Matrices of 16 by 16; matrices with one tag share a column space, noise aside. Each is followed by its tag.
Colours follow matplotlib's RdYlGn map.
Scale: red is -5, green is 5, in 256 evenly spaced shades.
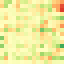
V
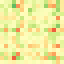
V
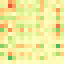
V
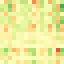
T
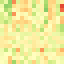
T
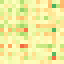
V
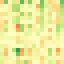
T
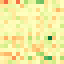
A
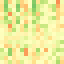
T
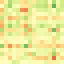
V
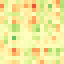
T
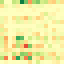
A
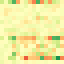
A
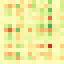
V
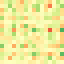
V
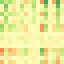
T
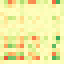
A
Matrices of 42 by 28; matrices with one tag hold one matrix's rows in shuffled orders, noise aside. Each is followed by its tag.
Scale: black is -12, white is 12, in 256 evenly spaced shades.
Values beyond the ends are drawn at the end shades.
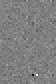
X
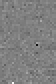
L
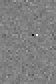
X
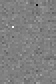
L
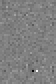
X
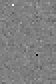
L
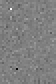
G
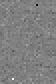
L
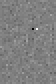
X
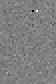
X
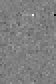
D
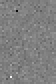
G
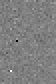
G
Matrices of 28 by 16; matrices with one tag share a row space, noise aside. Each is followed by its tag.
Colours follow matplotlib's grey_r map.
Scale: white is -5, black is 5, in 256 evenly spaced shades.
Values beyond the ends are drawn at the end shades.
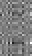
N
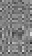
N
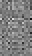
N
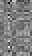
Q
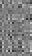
N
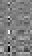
Q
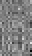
N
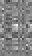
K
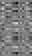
K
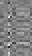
Q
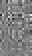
N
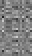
K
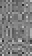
N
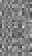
N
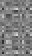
K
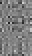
N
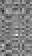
K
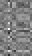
Q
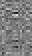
K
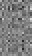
N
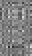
N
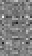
K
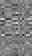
K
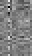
Q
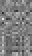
K
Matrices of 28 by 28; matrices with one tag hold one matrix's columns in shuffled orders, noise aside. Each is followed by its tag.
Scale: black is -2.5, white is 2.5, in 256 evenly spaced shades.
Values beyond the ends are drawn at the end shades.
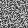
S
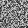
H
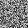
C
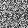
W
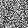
C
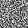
H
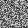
S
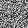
W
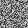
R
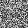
W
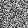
R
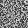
H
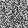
C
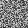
S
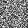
R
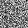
C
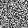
R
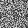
W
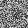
W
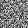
R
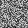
S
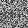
W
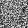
C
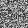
W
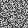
R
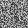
C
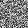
R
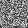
S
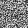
W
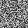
S
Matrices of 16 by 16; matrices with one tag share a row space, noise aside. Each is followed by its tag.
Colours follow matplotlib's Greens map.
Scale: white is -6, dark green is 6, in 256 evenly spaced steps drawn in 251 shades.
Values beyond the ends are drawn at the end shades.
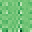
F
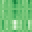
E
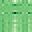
E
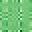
F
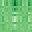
E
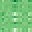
E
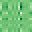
F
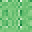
F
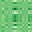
E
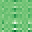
E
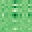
E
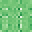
F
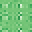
F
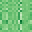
F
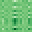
E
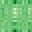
E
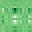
E
